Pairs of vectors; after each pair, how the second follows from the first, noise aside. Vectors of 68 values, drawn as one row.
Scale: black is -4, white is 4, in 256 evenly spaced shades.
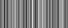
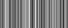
reversed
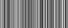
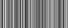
reversed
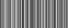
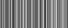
reversed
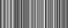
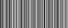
sign-scrambled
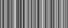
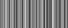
reversed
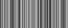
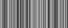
reversed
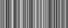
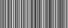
sign-scrambled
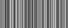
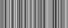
sign-scrambled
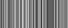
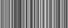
reversed
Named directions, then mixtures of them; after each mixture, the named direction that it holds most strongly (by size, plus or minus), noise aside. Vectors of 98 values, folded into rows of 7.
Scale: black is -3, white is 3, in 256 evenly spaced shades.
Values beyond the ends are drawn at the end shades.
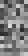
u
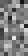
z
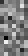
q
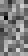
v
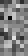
z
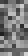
u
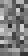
u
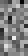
z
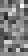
v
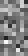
q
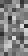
z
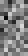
v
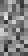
v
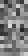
u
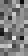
z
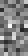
u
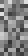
v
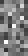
q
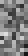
u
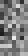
u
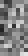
u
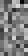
z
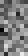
v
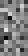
q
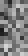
v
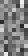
z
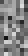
q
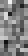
v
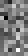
v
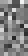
z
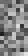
u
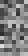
u
